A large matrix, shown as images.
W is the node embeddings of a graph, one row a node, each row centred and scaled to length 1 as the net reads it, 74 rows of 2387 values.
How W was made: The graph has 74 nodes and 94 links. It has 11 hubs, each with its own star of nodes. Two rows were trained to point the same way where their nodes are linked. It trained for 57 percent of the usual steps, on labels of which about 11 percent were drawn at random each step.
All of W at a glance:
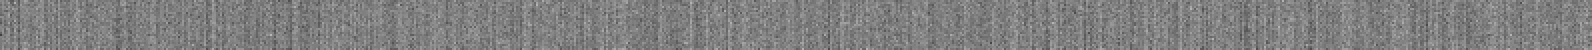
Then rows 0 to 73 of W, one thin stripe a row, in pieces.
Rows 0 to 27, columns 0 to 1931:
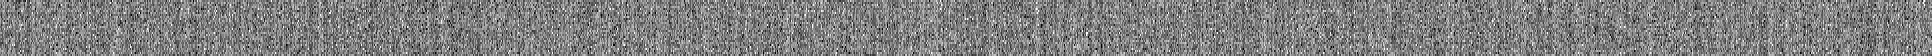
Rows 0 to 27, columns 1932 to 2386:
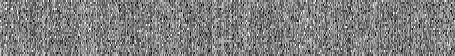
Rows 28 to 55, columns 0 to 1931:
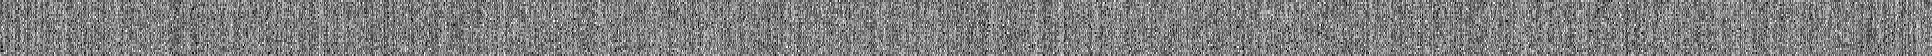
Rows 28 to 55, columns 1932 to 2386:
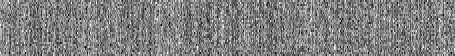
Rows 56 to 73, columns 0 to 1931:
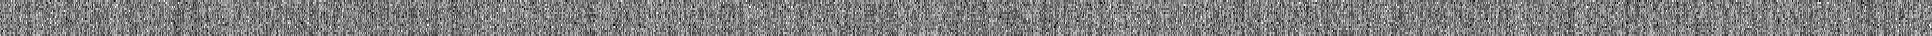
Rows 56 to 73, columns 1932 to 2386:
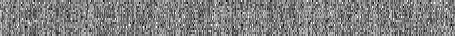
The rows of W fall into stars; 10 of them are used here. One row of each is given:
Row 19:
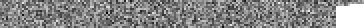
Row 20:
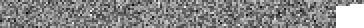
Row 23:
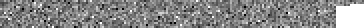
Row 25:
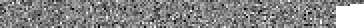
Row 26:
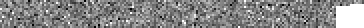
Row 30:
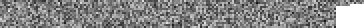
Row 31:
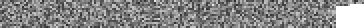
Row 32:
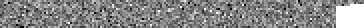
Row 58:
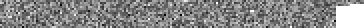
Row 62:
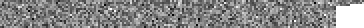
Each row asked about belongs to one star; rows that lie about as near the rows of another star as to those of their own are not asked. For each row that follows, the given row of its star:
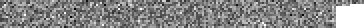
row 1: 20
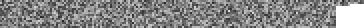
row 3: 19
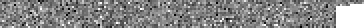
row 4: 30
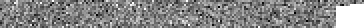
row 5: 26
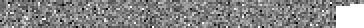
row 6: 32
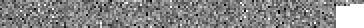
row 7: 23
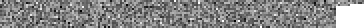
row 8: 23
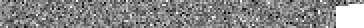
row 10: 58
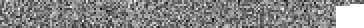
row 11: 25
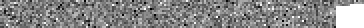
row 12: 26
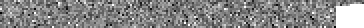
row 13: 26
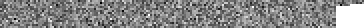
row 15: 32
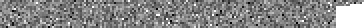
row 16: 62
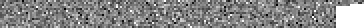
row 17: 32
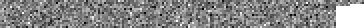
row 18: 62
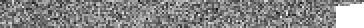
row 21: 25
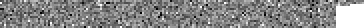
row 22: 23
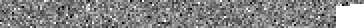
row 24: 19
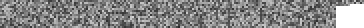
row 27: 58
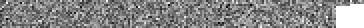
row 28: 32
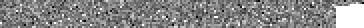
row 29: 31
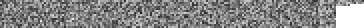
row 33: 23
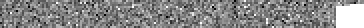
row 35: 26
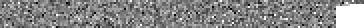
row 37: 25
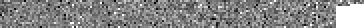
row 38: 30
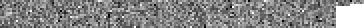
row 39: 58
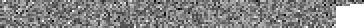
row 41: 58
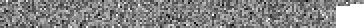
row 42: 62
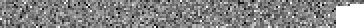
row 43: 25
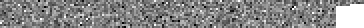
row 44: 19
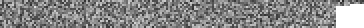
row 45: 25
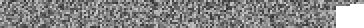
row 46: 62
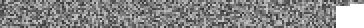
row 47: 32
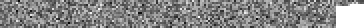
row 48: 19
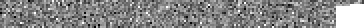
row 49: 26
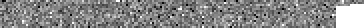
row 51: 30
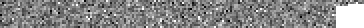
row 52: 19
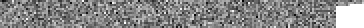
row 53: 30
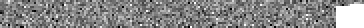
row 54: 32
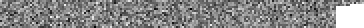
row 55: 62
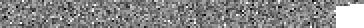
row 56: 31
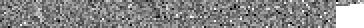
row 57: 31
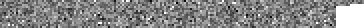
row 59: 19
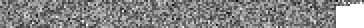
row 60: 62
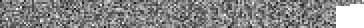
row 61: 20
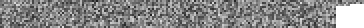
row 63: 20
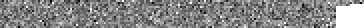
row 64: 20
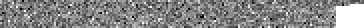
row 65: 25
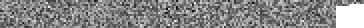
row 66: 58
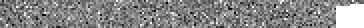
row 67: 25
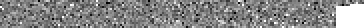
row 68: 19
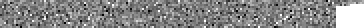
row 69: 32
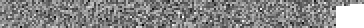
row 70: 62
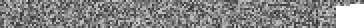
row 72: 26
